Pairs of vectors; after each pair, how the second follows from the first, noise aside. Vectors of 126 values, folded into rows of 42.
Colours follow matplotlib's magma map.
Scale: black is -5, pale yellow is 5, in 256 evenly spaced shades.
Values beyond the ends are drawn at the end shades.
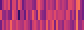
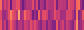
sign-scrambled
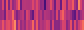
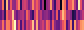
scaled up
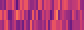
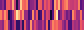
scaled up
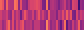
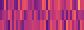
negated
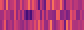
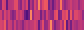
sign-scrambled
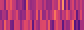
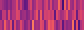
sign-scrambled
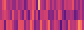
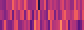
negated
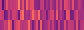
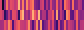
scaled up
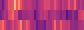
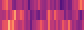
wrapped around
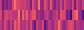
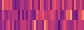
negated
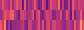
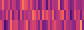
sign-scrambled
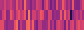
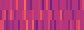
partly zeroed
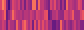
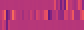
partly zeroed
